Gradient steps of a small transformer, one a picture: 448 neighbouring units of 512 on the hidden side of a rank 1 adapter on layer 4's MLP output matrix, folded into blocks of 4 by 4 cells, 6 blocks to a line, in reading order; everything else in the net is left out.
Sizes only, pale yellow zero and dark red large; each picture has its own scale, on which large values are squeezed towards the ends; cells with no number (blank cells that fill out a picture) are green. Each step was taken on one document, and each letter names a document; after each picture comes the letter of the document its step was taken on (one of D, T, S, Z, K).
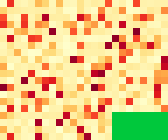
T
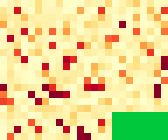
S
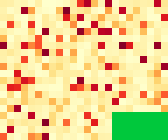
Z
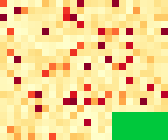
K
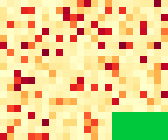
Z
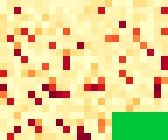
S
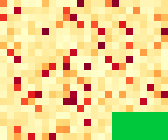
K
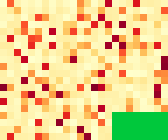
T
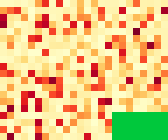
T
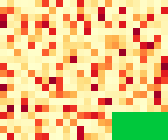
T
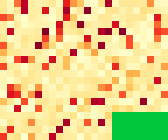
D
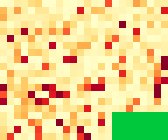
S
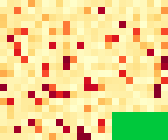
S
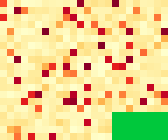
K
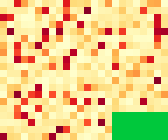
D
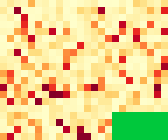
S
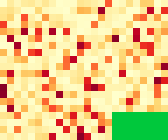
S
